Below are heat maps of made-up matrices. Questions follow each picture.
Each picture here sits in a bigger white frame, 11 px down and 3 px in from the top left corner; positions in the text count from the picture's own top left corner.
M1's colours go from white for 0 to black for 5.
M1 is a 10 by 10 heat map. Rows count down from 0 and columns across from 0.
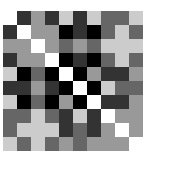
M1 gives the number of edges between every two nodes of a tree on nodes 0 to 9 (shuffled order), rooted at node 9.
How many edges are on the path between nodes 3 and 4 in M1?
5
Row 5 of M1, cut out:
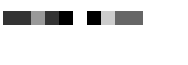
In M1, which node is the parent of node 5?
7
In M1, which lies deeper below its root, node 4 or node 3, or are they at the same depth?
node 3
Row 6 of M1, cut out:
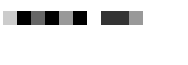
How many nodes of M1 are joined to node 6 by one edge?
1
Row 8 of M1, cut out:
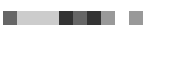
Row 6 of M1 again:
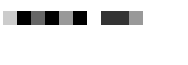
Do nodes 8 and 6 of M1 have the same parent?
no
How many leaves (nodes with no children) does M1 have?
5
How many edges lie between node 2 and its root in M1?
1
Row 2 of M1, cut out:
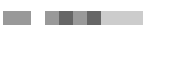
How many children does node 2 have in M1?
2
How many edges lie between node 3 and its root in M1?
3
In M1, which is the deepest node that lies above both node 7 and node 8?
2
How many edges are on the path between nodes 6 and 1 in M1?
5
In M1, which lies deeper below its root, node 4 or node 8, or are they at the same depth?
the same depth
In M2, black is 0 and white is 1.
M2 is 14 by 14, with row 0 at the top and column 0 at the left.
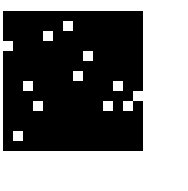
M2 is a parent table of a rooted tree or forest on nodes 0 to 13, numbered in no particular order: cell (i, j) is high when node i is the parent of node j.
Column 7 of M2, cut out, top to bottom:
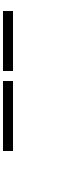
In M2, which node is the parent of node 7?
6
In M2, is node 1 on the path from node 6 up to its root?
yes
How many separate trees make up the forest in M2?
2
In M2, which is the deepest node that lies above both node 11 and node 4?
7
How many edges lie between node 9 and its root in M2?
0
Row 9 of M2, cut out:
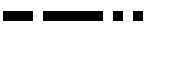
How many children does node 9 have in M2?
3
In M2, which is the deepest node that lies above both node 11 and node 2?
7
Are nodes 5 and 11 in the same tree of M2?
no
